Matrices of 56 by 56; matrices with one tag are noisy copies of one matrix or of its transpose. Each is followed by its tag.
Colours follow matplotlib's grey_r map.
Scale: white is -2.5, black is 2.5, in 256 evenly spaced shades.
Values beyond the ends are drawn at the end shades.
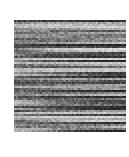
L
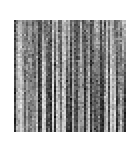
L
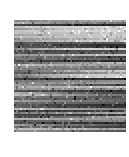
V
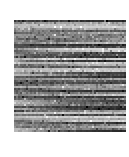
L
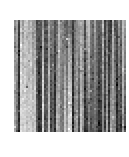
V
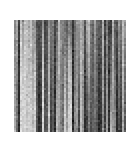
V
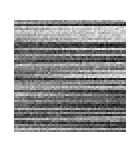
V
